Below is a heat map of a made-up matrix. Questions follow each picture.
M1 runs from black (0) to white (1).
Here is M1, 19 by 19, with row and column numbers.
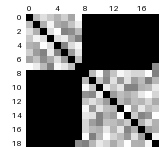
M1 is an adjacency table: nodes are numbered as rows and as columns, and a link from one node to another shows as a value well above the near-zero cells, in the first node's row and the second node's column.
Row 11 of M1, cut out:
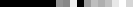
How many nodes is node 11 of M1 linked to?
10
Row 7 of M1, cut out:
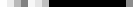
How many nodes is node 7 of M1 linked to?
8
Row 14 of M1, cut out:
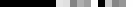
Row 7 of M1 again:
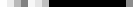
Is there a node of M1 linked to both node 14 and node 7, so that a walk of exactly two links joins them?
yes
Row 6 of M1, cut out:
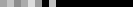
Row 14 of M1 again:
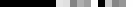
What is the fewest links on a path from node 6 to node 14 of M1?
3
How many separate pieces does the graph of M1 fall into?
1
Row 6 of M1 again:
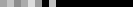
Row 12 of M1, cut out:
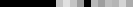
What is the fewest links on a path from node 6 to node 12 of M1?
3
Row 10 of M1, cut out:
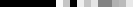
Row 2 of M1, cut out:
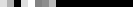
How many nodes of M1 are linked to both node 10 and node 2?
0
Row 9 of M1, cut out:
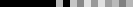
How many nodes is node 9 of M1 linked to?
10
